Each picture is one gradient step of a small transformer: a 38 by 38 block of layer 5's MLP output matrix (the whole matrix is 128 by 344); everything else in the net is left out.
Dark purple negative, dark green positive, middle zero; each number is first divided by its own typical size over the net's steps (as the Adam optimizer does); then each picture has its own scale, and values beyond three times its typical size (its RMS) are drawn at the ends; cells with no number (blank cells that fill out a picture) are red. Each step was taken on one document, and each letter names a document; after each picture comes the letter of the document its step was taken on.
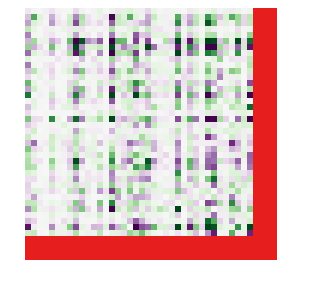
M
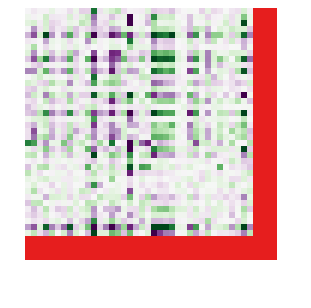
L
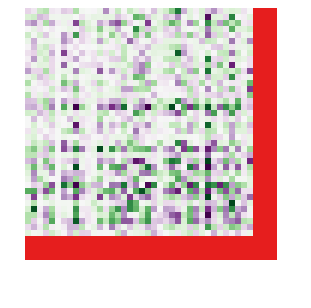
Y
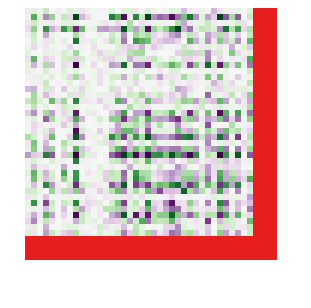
Y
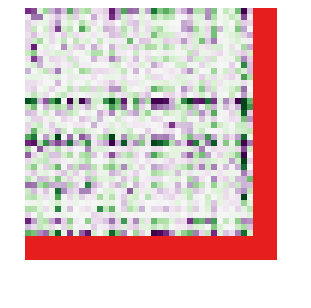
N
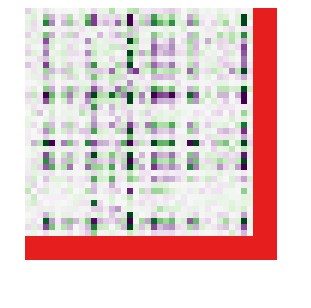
L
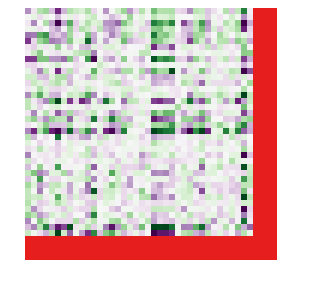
N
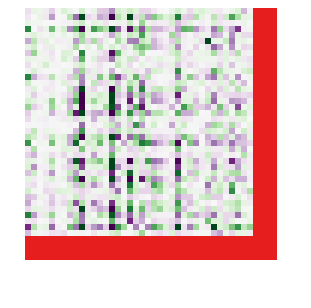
M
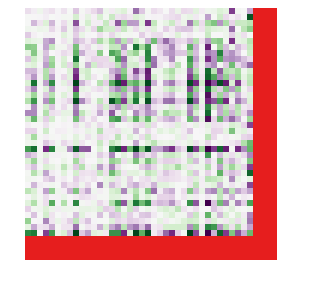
Y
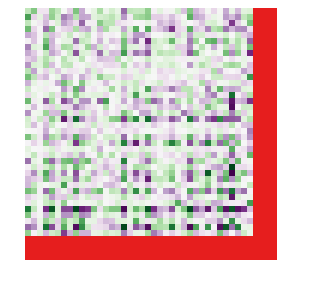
Y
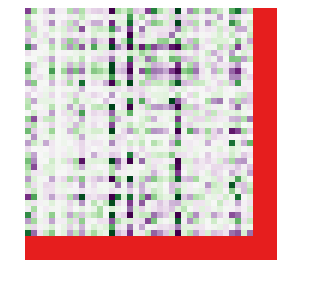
M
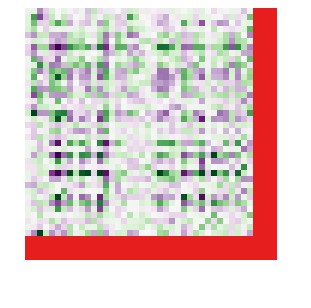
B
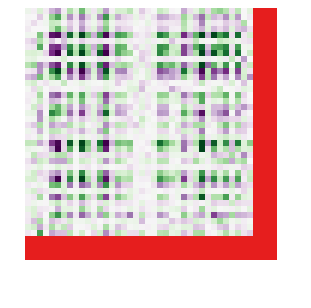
B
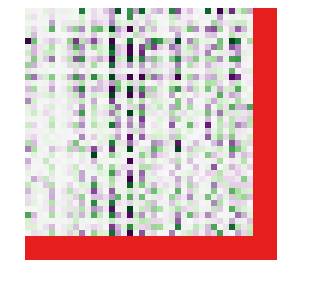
M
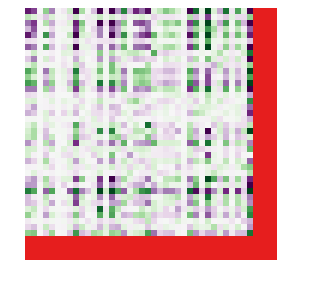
Y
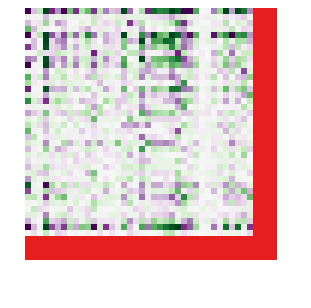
L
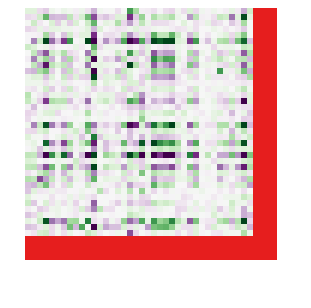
L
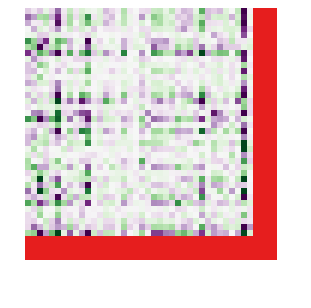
N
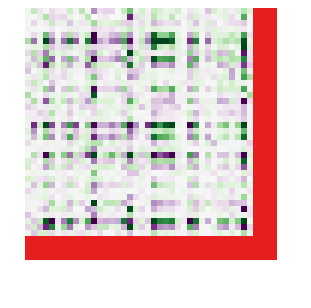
L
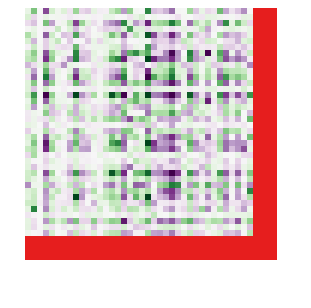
Y
